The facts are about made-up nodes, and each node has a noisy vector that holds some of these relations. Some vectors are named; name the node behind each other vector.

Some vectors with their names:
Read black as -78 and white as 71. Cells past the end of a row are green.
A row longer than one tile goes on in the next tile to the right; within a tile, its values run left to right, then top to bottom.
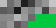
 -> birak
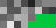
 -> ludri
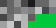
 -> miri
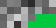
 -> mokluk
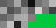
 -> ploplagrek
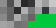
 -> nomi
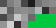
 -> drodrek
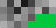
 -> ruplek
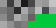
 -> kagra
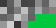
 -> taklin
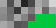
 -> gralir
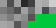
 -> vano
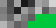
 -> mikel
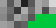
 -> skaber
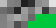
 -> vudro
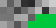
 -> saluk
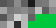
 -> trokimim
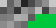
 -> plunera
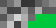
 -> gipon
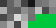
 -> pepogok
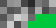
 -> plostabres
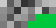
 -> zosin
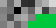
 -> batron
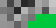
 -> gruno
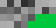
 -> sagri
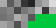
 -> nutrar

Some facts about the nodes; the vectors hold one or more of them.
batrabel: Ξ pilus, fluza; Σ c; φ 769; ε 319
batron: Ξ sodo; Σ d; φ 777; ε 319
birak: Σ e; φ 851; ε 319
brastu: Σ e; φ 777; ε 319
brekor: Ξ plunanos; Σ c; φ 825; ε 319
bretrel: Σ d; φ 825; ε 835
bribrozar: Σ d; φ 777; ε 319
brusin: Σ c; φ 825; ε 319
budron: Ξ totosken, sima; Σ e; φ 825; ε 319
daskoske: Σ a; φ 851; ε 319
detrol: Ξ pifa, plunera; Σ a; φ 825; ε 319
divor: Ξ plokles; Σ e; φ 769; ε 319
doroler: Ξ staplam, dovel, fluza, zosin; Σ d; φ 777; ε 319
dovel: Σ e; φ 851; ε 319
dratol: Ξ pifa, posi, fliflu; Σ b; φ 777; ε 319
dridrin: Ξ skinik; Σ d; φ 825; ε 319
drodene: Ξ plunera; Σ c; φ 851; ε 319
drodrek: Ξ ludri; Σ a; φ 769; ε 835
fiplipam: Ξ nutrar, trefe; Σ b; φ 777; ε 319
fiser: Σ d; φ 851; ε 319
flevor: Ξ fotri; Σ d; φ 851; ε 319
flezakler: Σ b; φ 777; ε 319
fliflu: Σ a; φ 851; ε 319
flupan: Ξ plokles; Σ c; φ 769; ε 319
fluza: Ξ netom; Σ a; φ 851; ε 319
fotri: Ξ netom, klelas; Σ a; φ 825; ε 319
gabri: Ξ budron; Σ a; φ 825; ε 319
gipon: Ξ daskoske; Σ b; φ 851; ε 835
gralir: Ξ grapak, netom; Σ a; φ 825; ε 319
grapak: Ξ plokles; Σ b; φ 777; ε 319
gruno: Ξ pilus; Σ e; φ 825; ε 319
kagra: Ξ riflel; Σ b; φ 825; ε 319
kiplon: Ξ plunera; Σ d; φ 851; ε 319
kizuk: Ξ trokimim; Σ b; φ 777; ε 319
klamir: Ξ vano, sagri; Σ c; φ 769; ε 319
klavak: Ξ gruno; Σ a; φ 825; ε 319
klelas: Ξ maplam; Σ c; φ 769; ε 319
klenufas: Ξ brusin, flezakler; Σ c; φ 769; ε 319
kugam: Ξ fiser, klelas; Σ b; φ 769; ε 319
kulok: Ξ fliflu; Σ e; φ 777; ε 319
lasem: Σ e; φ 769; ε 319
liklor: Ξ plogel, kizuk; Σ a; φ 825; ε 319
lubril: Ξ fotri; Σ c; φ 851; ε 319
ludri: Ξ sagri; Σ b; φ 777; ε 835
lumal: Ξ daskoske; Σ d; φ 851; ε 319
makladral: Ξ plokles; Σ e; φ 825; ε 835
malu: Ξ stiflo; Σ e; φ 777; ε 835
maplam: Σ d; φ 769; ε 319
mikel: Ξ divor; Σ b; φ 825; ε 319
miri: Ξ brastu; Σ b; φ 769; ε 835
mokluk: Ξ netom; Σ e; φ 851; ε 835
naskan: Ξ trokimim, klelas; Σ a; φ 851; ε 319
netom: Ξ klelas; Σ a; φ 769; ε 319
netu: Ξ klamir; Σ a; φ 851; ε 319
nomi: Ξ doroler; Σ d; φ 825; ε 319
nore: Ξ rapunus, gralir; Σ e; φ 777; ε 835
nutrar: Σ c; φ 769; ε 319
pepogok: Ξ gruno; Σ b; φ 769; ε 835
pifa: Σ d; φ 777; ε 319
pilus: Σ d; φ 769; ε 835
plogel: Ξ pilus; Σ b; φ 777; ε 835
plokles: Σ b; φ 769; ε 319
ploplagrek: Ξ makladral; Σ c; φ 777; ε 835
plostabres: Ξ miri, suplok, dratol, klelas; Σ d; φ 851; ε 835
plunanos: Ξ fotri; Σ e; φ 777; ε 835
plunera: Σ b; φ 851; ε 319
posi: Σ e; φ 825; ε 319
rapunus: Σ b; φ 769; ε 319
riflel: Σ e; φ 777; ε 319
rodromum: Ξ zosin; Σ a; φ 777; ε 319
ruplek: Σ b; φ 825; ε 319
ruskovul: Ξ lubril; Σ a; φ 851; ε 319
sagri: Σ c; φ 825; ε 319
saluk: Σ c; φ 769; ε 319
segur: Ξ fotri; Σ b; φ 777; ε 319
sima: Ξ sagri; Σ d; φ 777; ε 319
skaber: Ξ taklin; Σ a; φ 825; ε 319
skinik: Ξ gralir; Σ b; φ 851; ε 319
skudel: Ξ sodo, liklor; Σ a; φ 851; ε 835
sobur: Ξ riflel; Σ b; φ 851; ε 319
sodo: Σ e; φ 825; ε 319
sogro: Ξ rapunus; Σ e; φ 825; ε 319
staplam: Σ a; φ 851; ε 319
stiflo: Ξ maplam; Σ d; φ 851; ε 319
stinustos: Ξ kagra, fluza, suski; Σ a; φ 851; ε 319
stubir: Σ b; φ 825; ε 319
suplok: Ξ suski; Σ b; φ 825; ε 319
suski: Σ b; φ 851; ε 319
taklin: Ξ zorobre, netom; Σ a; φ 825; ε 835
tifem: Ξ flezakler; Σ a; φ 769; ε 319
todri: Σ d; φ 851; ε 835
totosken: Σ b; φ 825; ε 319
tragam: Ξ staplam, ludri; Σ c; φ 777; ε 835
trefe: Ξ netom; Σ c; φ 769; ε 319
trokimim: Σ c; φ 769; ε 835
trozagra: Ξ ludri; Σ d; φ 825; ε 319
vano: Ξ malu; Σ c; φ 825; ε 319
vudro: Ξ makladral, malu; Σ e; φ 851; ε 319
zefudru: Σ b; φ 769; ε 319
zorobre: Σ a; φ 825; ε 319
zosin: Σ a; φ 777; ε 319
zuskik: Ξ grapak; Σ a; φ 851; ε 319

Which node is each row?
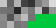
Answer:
pifa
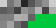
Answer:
fliflu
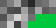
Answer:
todri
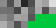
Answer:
brekor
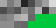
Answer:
drodene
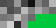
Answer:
makladral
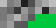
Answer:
netu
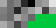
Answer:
divor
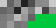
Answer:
suski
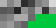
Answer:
kiplon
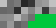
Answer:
dovel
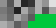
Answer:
dridrin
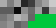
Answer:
lumal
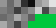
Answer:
flupan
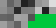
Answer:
kugam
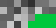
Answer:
plogel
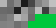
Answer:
sobur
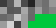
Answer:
bretrel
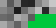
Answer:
zefudru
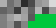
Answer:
lubril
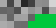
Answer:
posi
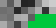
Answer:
klenufas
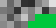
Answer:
kulok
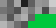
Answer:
detrol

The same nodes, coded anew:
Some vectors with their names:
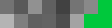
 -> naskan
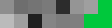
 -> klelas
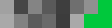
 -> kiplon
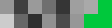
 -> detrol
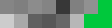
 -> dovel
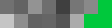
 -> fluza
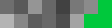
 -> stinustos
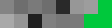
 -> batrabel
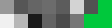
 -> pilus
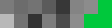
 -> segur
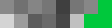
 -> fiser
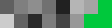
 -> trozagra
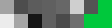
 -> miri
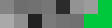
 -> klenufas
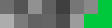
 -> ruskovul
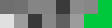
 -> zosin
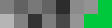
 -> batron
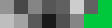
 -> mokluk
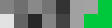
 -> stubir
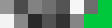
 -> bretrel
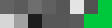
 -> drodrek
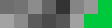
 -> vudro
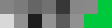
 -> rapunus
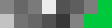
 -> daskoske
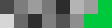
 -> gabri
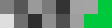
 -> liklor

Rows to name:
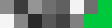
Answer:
taklin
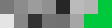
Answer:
sagri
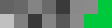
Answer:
rodromum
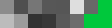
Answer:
nore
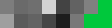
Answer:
lumal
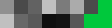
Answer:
gipon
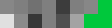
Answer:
flezakler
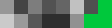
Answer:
plostabres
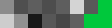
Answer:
pepogok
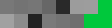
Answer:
flupan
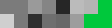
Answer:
vano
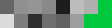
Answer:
budron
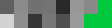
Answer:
sima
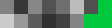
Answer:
skudel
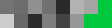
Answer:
nomi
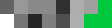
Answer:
totosken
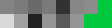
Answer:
maplam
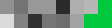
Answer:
brusin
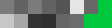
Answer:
tragam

